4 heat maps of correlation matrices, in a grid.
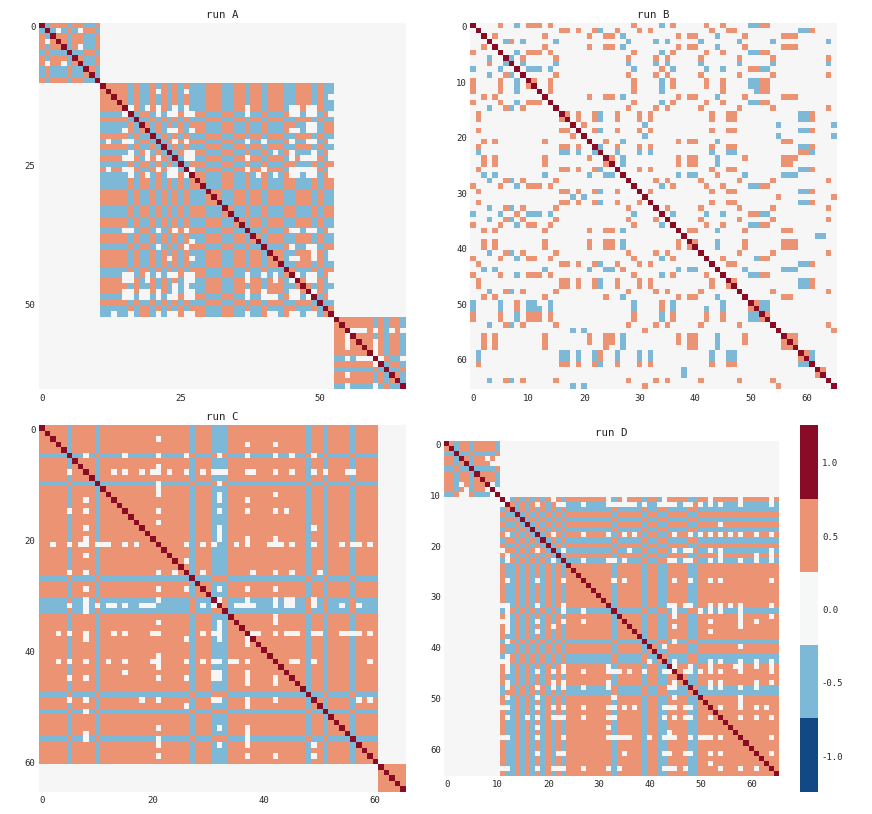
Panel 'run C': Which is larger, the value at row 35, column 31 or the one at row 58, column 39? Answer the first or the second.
the second
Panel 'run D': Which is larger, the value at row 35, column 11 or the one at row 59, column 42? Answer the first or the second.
the first
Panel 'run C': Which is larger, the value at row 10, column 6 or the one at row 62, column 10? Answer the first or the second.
the second
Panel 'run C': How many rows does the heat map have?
66
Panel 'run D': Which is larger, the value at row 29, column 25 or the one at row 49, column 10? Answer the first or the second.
the first
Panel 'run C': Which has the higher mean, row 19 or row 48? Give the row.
19
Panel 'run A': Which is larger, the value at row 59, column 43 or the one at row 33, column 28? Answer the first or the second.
the second
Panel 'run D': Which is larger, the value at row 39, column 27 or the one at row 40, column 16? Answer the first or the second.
the second
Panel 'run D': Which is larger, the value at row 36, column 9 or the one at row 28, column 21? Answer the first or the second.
the first
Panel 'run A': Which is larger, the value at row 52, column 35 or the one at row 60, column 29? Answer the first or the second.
the second
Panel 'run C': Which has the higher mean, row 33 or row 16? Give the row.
16
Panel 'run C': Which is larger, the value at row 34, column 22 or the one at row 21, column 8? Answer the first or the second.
the first
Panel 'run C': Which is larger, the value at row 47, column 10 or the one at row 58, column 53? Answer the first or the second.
the second
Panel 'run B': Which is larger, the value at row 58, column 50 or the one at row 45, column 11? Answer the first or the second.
the second
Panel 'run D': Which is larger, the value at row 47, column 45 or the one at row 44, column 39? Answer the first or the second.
the first
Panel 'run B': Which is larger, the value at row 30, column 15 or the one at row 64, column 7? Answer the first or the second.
the first
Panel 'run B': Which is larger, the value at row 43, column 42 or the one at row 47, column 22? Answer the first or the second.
the second
